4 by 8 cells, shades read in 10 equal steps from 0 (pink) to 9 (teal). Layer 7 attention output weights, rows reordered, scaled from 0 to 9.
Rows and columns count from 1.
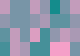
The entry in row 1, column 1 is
2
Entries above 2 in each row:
5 8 5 5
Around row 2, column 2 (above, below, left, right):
5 2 4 5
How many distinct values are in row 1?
4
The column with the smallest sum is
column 7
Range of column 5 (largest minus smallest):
4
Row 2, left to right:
4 5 5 4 3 6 6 4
